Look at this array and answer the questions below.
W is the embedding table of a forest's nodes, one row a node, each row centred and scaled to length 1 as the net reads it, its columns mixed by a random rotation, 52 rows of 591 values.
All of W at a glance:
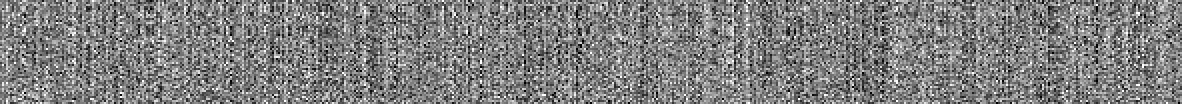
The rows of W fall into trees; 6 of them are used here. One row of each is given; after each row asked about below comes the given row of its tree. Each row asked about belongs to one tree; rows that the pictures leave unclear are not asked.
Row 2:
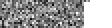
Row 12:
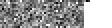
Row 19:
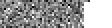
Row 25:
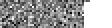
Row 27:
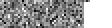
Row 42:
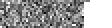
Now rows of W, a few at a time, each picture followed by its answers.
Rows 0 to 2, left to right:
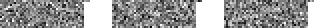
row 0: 25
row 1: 12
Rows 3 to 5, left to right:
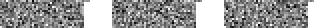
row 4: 25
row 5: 25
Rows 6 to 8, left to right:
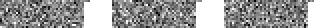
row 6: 42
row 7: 42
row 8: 19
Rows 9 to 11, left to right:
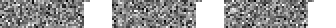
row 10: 2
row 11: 19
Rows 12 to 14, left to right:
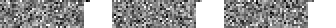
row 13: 25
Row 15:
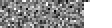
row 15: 25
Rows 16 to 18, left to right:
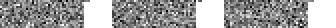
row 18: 2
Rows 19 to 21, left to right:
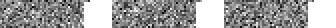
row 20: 27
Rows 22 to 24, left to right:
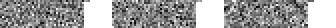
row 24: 19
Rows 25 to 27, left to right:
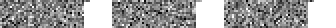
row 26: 25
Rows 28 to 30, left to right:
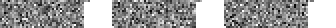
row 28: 42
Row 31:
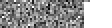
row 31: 25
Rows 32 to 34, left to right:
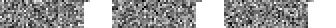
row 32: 27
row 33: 19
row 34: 25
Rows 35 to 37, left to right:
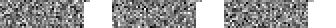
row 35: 19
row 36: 2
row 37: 25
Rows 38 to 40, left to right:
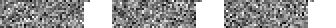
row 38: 19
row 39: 12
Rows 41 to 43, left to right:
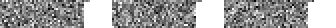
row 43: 19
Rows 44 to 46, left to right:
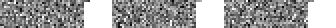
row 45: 25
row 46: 19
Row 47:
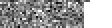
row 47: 12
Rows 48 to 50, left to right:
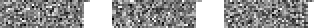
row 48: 19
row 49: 42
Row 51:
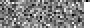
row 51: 12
